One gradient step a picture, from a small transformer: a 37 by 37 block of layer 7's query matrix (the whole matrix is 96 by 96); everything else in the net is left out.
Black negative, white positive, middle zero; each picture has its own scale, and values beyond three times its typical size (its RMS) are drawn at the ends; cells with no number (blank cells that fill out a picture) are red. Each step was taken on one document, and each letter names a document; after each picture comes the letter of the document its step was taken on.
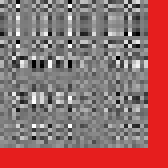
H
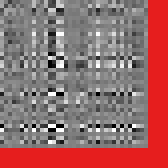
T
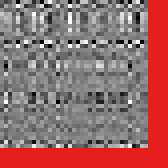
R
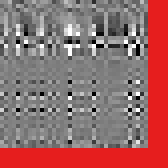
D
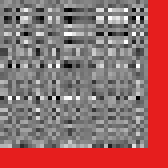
D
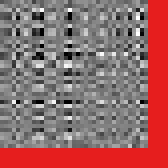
R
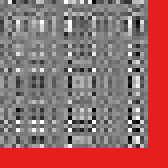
D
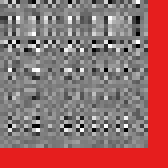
H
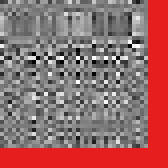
H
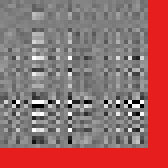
R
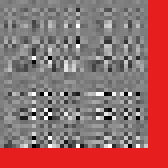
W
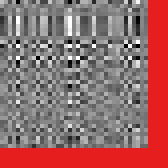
H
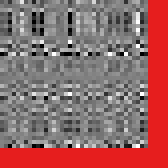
R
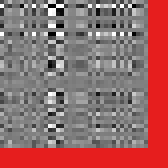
T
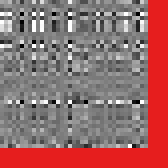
R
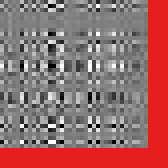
T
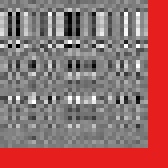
H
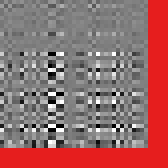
T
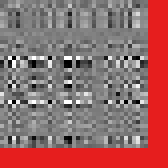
H
